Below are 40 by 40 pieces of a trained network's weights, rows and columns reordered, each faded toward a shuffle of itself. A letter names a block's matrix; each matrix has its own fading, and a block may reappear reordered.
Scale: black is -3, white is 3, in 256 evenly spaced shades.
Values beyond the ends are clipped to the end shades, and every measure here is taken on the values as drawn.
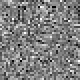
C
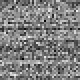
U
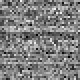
U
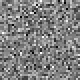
C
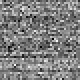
U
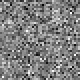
C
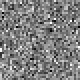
C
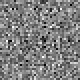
C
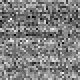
U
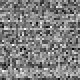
U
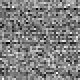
U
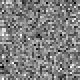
C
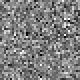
C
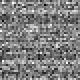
U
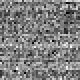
U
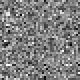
C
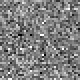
C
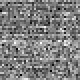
U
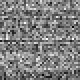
U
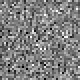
C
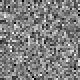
C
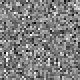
C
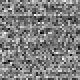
U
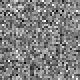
C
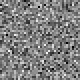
C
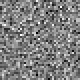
C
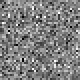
C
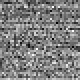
U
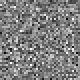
C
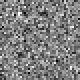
C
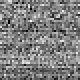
U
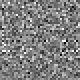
C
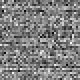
U
